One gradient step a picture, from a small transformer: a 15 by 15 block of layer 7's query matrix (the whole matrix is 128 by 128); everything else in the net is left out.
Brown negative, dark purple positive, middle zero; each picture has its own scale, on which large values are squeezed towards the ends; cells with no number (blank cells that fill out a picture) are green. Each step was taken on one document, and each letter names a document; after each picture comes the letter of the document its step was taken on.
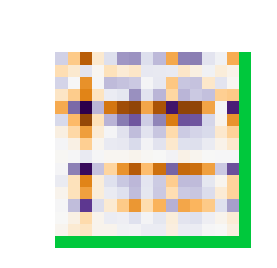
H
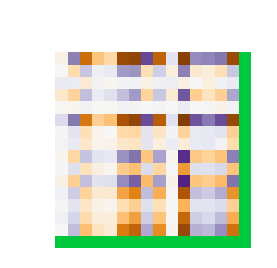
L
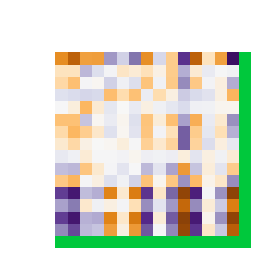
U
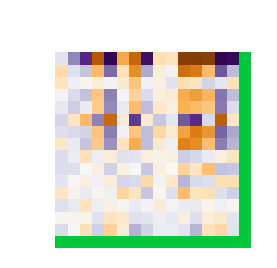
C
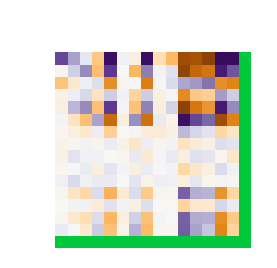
C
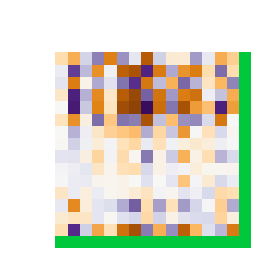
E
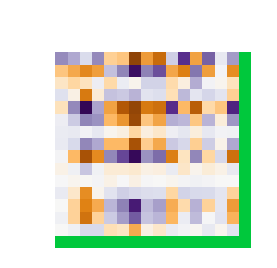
H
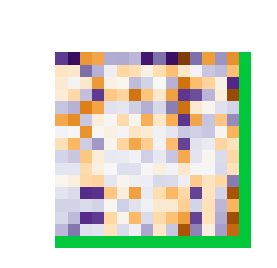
U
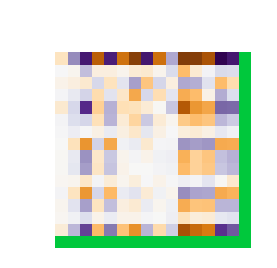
C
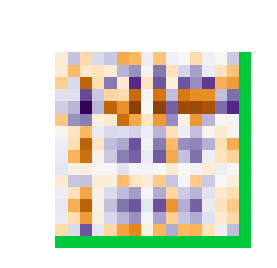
H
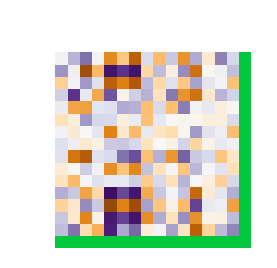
E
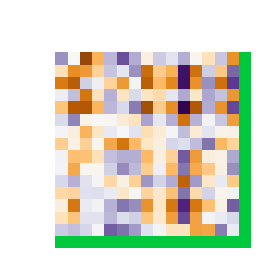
U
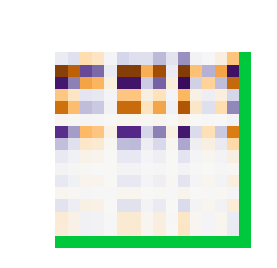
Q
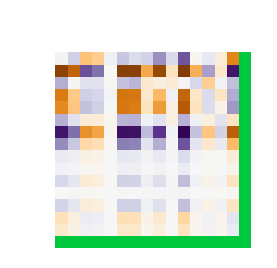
Q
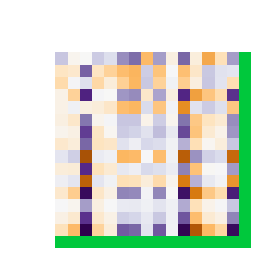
L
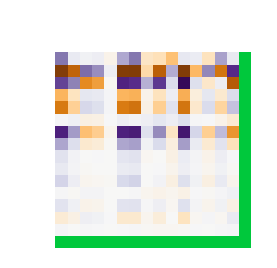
Q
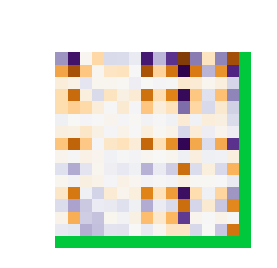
U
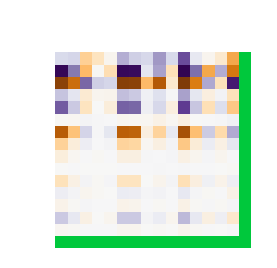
Q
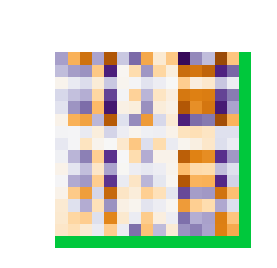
C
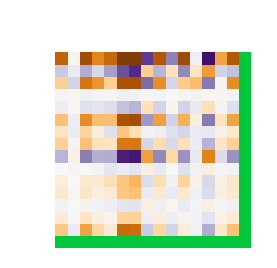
L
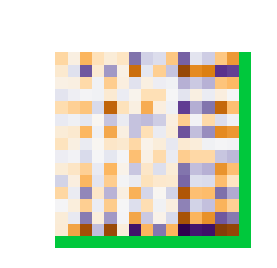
C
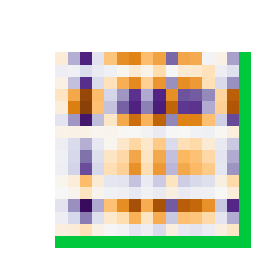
H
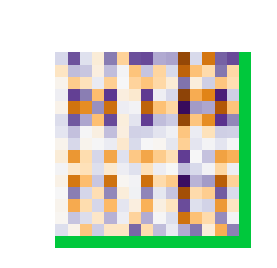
C
